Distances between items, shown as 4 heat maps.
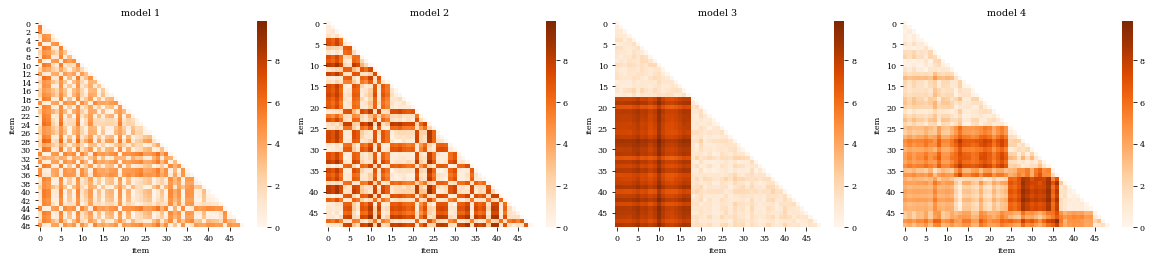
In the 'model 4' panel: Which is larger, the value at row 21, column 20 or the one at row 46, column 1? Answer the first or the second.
the second
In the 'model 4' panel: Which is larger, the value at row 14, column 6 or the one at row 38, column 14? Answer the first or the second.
the second
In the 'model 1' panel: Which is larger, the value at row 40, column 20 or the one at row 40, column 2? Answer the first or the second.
the second
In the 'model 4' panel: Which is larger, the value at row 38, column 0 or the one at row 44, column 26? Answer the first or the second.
the second
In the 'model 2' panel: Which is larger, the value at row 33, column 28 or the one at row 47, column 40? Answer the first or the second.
the second
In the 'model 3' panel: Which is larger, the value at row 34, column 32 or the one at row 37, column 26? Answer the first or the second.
the second
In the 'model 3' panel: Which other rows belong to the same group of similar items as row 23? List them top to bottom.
18, 19, 20, 21, 22, 24, 25, 26, 27, 28, 29, 30, 31, 32, 33, 34, 35, 36, 37, 38, 39, 40, 41, 42, 43, 44, 45, 46, 47, 48
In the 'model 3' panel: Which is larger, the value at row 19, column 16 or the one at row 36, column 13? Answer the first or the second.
the first
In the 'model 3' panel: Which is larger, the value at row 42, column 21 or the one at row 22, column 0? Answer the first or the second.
the second
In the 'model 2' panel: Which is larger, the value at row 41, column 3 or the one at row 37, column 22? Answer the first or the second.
the second
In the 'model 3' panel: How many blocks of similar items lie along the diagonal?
2
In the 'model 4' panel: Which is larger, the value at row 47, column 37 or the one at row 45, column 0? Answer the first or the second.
the first
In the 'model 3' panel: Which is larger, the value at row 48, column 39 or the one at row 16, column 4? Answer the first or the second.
the second
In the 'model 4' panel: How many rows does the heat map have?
49
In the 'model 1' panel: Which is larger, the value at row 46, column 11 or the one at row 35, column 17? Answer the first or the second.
the second
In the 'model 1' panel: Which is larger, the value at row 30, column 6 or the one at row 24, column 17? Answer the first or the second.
the second
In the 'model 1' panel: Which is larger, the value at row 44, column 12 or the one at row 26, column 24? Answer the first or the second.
the second
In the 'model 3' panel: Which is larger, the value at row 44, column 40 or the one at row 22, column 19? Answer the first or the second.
the first
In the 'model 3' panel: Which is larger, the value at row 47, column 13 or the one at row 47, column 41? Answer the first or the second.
the first
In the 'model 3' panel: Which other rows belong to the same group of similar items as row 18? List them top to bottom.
19, 20, 21, 22, 23, 24, 25, 26, 27, 28, 29, 30, 31, 32, 33, 34, 35, 36, 37, 38, 39, 40, 41, 42, 43, 44, 45, 46, 47, 48
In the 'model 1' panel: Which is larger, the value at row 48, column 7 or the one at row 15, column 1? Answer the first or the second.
the second
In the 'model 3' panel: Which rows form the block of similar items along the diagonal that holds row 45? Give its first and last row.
18 to 48
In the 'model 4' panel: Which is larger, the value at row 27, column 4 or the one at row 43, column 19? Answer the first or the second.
the first
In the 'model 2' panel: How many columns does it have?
49
